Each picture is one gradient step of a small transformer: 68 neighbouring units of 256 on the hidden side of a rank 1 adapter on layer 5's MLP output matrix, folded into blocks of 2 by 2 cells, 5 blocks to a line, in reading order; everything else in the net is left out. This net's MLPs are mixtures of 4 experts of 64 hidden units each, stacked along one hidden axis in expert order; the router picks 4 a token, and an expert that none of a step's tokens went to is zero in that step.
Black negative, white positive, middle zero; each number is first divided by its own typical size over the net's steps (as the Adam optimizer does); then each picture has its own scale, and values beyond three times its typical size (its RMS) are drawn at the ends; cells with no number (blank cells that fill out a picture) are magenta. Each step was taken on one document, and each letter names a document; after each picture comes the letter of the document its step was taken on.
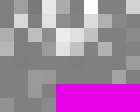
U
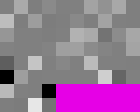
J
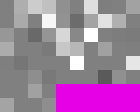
U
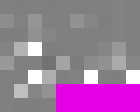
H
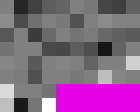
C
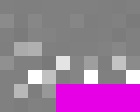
H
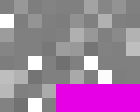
J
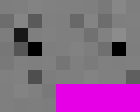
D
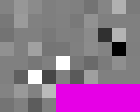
D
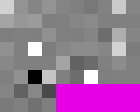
D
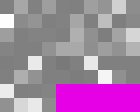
J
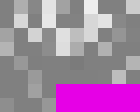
U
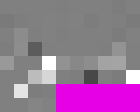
H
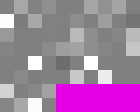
J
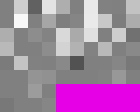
U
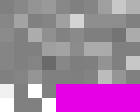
C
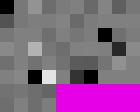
D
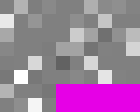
J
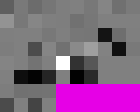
D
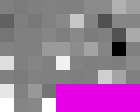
C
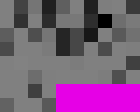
U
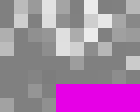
U
